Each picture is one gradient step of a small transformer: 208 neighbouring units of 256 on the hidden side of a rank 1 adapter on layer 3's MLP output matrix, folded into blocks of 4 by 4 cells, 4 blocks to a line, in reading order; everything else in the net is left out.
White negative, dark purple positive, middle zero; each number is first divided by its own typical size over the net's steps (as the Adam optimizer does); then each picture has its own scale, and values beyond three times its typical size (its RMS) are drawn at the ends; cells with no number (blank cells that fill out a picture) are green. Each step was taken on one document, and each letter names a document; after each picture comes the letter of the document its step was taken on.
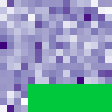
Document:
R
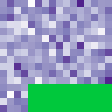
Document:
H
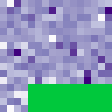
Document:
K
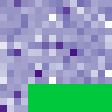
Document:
K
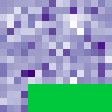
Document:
H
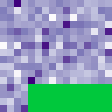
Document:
K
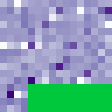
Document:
K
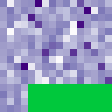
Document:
R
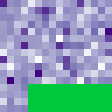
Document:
H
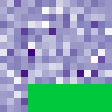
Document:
H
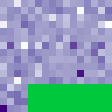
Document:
K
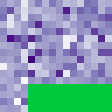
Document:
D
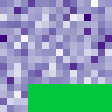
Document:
H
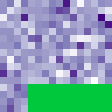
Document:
D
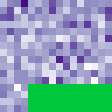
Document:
D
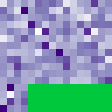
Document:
H
